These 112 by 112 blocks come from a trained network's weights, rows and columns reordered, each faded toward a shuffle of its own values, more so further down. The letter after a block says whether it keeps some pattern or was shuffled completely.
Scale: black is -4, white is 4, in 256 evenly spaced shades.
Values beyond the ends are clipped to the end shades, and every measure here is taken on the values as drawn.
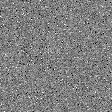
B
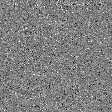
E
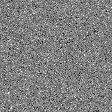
E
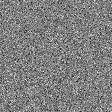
E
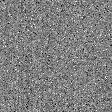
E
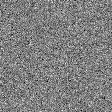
E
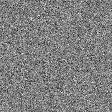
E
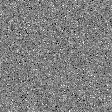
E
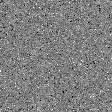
E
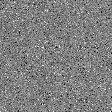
E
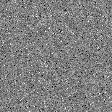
E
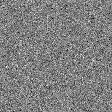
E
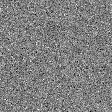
B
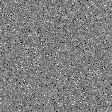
E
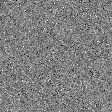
B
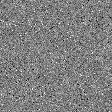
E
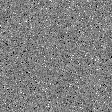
B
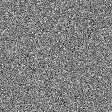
B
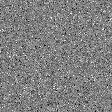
B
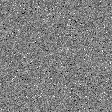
B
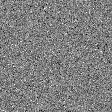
B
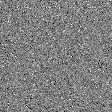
E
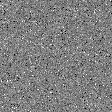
E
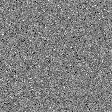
B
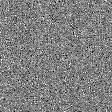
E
